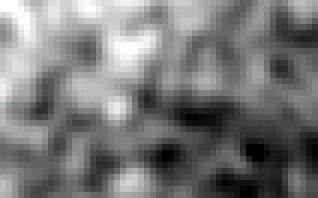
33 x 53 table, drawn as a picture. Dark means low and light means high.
Ninth with the lowest average: bottom right. Slope: up to the top left. Grain: blotchy. Ninth with the highest average: top left. Mirror symmetry: none. Lone odd cells: none.
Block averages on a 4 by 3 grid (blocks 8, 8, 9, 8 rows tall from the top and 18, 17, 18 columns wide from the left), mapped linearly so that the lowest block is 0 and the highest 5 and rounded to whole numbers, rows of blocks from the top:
5 4 2 | 4 3 2 | 2 1 1 | 2 2 0
